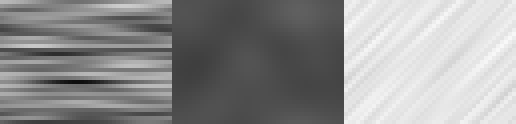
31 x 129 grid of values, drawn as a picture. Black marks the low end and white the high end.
The table splits into one row of 3 panels. Panel 1,1: middling, streaked across, strong in contrast. Panel 1,2: low, smooth, faint in contrast. Panel 1,3: very high, slanting up to the right, faint in contrast.
